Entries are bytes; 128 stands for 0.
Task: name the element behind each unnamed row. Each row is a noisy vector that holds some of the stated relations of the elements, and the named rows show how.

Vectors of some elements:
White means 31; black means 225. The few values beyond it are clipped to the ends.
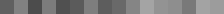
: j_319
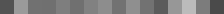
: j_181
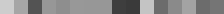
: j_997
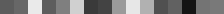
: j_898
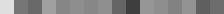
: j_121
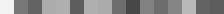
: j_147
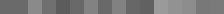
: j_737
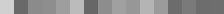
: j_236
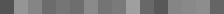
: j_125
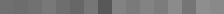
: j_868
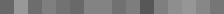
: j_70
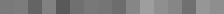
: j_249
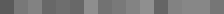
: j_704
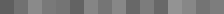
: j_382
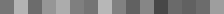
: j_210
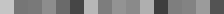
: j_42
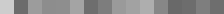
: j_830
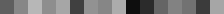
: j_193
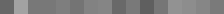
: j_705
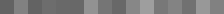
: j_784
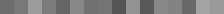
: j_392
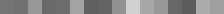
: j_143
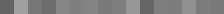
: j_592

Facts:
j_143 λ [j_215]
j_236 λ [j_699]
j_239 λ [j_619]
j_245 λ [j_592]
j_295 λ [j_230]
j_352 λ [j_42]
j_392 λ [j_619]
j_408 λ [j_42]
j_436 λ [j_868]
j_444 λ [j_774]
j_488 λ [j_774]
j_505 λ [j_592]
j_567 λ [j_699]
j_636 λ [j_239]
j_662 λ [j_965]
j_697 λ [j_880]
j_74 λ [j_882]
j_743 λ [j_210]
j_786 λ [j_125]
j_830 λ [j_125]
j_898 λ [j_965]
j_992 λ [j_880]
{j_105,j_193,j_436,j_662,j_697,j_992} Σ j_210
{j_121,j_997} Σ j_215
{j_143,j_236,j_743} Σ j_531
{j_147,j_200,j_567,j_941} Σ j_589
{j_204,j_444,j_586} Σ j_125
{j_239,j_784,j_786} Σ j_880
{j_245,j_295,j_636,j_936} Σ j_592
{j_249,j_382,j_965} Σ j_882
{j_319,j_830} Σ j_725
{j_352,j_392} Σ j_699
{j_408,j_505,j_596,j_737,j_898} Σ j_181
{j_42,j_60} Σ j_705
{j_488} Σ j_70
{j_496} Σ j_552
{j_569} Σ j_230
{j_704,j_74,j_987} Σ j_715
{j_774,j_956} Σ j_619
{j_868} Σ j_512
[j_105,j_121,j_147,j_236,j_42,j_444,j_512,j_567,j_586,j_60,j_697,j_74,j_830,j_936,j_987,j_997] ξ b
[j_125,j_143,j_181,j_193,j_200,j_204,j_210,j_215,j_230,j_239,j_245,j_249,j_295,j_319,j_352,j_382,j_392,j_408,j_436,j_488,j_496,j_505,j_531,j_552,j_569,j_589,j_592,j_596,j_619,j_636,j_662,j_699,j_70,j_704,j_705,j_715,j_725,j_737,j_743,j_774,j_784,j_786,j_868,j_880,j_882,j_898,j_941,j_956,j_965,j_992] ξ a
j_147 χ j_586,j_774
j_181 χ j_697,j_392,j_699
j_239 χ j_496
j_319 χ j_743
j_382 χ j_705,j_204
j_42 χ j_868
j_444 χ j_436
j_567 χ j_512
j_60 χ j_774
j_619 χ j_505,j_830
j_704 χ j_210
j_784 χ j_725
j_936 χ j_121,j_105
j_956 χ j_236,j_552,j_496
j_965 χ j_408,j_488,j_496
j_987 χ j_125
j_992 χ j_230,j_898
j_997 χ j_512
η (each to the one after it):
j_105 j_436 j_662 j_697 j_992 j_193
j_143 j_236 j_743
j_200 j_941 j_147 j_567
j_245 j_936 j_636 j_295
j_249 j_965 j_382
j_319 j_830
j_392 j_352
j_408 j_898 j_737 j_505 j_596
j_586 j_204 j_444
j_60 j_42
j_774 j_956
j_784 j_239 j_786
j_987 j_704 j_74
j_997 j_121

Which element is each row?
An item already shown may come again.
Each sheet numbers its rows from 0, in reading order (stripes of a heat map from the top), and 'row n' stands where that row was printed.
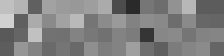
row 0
j_512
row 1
j_74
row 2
j_636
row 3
j_125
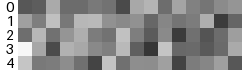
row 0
j_743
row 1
j_567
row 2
j_210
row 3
j_105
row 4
j_42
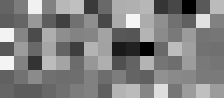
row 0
j_662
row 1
j_408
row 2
j_586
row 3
j_619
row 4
j_60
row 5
j_737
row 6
j_488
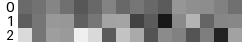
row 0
j_737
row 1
j_239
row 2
j_697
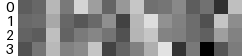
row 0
j_992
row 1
j_352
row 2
j_786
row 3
j_965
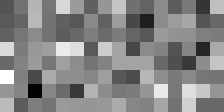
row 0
j_992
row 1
j_596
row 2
j_737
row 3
j_697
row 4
j_436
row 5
j_586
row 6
j_774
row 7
j_444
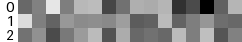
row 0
j_662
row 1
j_987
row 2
j_880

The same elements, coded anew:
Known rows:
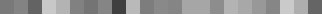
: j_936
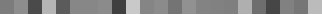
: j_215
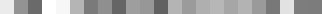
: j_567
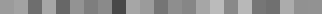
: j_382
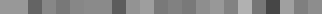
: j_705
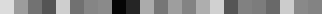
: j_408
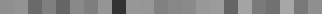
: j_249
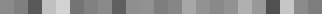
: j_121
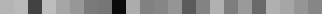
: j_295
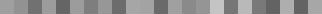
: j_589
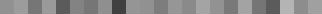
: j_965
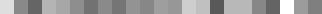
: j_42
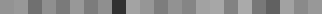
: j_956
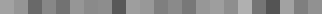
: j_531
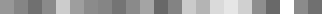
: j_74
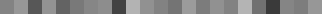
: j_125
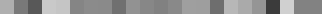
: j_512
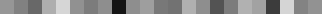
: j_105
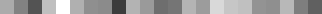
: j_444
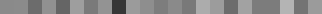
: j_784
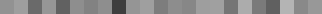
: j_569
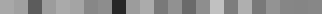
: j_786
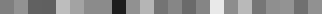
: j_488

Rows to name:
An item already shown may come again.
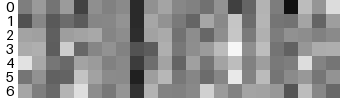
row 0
j_210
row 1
j_774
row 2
j_786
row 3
j_596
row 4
j_352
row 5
j_488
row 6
j_987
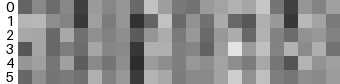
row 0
j_619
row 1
j_436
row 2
j_743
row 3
j_636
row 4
j_965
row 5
j_239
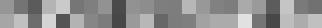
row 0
j_586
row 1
j_193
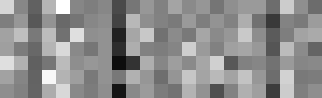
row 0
j_236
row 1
j_125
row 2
j_992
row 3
j_987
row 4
j_898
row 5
j_147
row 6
j_105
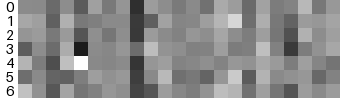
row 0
j_784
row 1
j_737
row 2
j_965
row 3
j_880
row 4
j_830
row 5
j_392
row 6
j_181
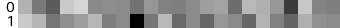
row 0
j_512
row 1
j_662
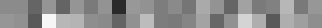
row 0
j_784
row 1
j_697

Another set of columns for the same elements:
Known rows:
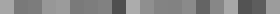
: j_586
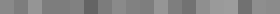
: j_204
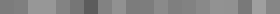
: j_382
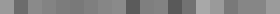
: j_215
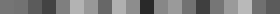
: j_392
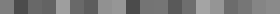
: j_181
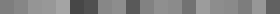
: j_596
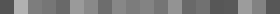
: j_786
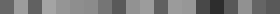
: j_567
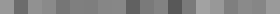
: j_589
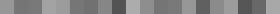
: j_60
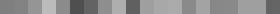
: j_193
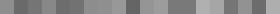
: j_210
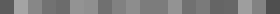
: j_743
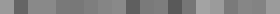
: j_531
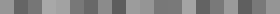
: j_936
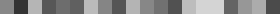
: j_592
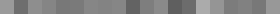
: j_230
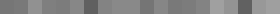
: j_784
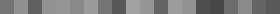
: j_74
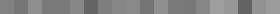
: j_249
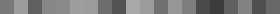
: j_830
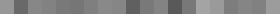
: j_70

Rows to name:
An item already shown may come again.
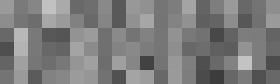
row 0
j_147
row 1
j_42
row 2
j_488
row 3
j_352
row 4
j_636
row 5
j_830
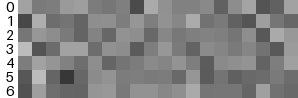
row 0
j_586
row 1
j_662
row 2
j_965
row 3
j_512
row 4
j_774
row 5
j_408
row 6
j_436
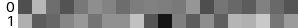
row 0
j_898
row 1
j_619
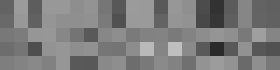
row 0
j_444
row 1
j_444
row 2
j_382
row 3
j_697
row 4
j_737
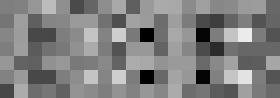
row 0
j_193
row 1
j_830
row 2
j_239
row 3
j_236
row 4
j_105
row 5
j_239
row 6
j_662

